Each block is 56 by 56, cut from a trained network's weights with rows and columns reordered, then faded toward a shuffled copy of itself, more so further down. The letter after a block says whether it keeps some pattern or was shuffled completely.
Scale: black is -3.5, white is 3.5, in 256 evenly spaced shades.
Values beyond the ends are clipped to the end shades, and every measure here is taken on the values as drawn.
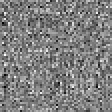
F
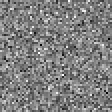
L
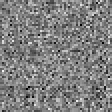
F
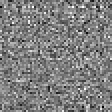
F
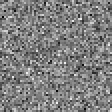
L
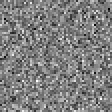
F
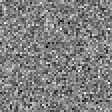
L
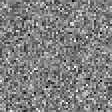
L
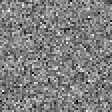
L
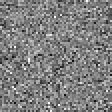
L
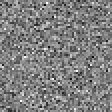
L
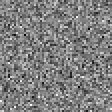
L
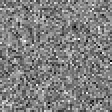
L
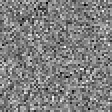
L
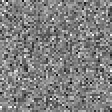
F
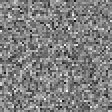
F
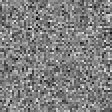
F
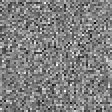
F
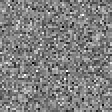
L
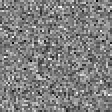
L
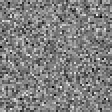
L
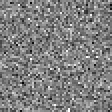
L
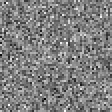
L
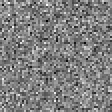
F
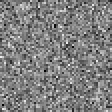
L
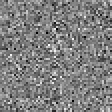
F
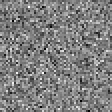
F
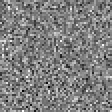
L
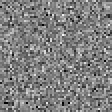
F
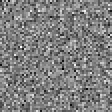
F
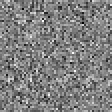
F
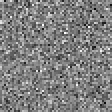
L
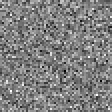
L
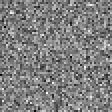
F
